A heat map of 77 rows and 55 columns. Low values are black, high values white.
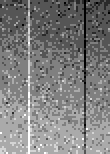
Odd lines: columns 15 and 43. Average level on the scale: 50%. Ninth with the highest average: bottom left. Slope: up to the bottom. Ninth with the lowest average: top right. Stripes: none.
